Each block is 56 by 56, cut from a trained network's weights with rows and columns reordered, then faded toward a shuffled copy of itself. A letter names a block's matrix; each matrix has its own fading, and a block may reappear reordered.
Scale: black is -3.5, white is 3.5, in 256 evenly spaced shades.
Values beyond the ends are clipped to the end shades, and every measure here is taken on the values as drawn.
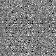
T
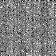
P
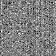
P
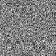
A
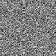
A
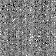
P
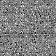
T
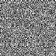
A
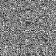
A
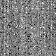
P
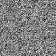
A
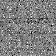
T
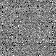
T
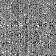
P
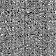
P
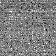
T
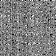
P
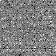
T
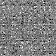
T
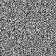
A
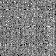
P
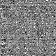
T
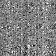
P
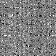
P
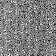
P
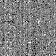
P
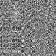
A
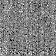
P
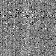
P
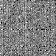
P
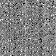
P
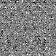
T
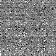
T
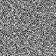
A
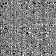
P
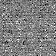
T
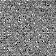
T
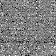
T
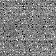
T
